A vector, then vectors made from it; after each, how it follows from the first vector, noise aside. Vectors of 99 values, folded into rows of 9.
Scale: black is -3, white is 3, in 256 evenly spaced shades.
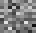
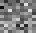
reversed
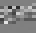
partly zeroed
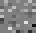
partly zeroed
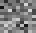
reversed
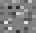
partly zeroed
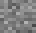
shrunk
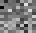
reversed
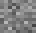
shrunk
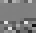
partly zeroed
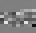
partly zeroed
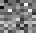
reversed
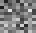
reversed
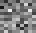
reversed
